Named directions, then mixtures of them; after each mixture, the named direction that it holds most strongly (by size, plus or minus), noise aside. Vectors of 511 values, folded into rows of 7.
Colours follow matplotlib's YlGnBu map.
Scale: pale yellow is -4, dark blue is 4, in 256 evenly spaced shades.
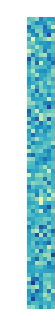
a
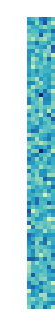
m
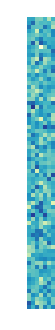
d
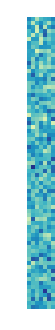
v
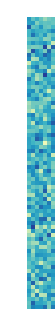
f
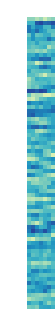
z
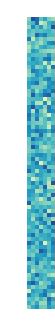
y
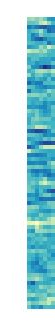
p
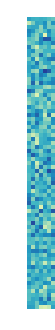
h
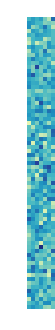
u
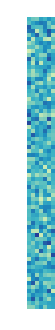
a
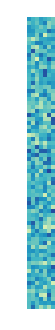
h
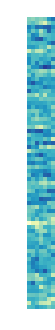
p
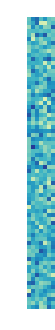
y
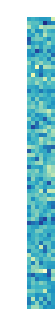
u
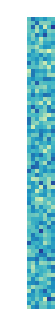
y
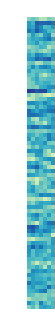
z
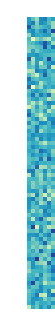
a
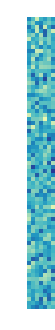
v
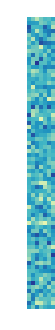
d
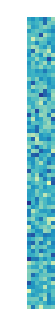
m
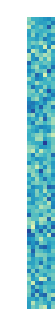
f
